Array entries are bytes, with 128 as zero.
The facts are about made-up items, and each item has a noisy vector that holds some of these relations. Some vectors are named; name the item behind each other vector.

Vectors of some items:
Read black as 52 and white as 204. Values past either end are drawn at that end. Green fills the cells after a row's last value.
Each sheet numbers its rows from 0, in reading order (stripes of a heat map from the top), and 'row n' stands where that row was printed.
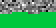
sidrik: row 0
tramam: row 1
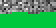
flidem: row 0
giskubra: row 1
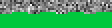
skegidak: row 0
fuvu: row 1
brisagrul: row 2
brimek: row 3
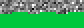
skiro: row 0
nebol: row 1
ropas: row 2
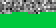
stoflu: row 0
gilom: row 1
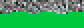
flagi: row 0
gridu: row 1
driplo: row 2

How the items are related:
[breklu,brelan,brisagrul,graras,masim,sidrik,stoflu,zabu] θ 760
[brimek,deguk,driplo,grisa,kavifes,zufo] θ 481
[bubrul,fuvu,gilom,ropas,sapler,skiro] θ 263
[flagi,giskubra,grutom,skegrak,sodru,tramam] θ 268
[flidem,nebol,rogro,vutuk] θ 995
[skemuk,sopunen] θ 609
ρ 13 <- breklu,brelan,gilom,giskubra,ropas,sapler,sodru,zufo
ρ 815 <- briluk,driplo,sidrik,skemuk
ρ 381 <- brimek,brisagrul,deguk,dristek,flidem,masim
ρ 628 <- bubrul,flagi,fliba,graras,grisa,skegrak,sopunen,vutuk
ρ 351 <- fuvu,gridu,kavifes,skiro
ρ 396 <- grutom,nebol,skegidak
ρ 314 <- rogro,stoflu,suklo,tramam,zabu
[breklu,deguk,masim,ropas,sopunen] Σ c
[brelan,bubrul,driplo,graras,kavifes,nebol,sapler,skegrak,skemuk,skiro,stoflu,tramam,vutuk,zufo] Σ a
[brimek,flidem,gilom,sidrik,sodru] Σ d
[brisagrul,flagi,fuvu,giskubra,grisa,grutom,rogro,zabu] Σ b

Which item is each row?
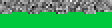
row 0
fliba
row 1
skegrak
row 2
grisa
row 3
suklo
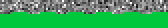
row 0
sapler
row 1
zabu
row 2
breklu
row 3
grutom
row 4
deguk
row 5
graras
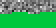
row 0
bubrul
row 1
dristek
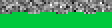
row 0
zufo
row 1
briluk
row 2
rogro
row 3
brelan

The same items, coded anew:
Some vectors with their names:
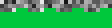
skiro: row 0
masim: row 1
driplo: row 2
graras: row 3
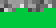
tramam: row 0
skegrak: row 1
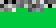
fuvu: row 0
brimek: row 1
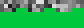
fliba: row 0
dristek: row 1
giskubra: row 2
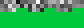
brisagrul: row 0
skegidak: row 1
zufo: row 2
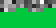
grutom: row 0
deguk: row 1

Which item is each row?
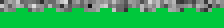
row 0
sodru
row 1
flagi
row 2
nebol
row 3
stoflu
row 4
vutuk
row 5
gilom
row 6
grisa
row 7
skemuk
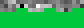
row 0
flidem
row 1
zabu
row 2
sopunen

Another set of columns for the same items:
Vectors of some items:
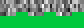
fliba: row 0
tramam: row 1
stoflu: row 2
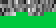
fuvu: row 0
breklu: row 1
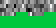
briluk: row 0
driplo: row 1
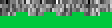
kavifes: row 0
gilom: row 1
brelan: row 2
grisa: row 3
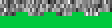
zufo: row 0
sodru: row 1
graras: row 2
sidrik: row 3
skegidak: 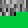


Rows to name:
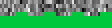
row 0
giskubra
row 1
masim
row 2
gridu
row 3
suklo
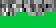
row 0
rogro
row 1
brisagrul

